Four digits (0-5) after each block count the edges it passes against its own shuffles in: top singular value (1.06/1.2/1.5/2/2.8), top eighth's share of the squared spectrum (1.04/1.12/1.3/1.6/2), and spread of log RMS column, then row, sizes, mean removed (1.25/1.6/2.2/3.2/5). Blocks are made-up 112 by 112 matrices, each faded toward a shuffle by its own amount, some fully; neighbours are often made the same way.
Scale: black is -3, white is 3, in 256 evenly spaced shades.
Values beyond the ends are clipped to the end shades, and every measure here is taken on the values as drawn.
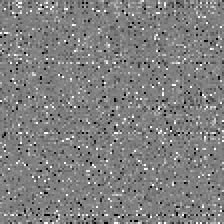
4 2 1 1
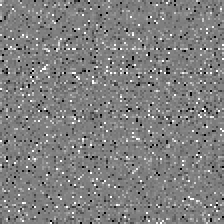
4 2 1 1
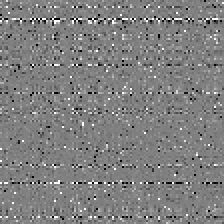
5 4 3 3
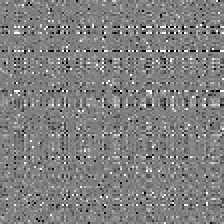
5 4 3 3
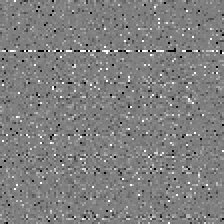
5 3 1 2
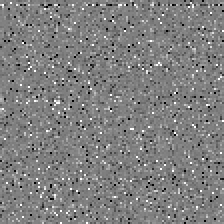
3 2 0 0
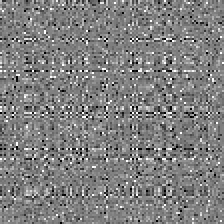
5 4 3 3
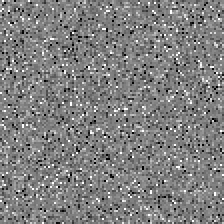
2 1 0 0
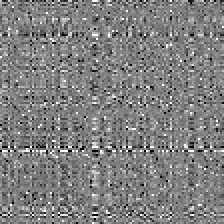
5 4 3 3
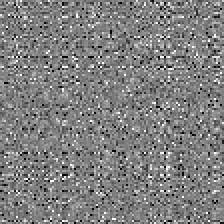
5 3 2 3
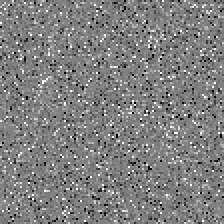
0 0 0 0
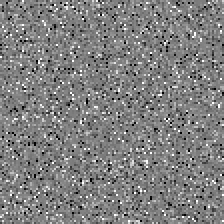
2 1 0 0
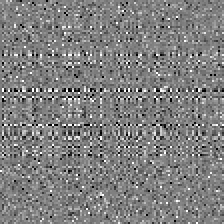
5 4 3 4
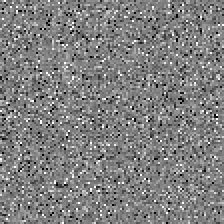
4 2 1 1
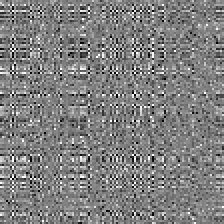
5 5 4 4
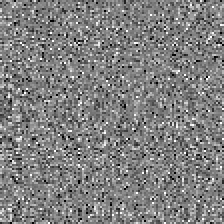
4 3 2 2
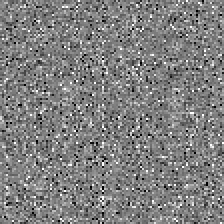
4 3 2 2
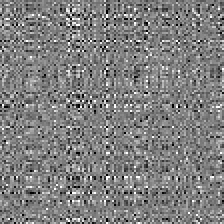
5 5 4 4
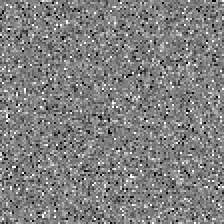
2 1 0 0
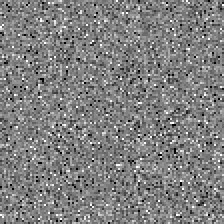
1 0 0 0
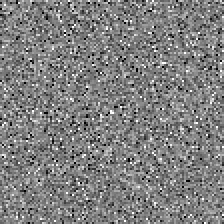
2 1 1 0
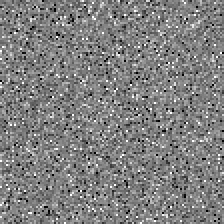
0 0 0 0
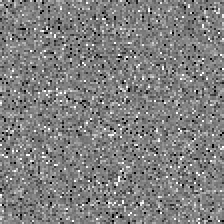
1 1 0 1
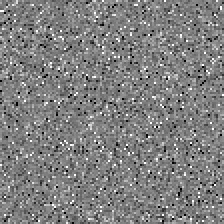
0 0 0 0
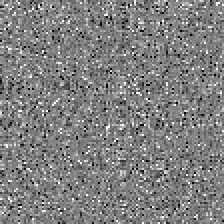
4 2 2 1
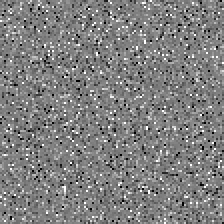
1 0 0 0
